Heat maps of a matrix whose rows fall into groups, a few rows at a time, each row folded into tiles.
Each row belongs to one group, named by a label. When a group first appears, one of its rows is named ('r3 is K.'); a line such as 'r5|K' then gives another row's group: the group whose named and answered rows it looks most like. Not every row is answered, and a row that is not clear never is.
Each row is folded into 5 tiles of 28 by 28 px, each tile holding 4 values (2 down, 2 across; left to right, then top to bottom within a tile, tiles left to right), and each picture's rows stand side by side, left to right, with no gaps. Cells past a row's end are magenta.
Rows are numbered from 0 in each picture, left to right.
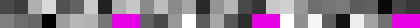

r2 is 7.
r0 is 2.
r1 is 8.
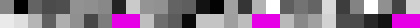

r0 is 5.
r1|2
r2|8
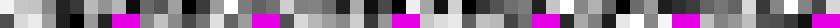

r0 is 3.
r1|5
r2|5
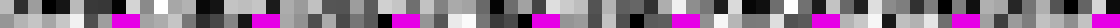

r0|5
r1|3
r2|3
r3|8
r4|3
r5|5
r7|7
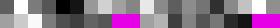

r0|3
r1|3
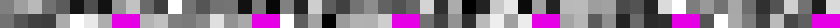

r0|2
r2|2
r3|2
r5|5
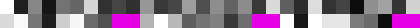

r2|8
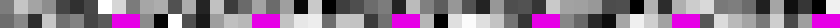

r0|3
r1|7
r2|5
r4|2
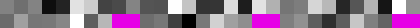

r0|5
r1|2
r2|2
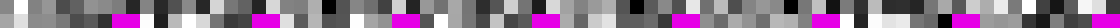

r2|7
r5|7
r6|8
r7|3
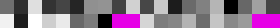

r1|7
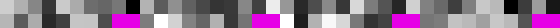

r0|7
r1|5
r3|7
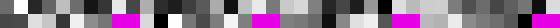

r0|7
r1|7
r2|2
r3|8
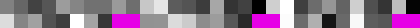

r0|7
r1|8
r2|7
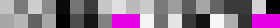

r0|3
